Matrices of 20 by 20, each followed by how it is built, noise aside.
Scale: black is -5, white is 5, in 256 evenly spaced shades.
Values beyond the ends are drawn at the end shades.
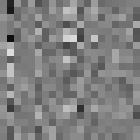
low rank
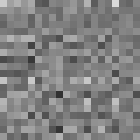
low rank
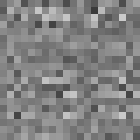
low rank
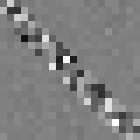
banded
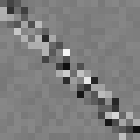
banded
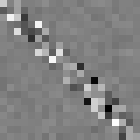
banded
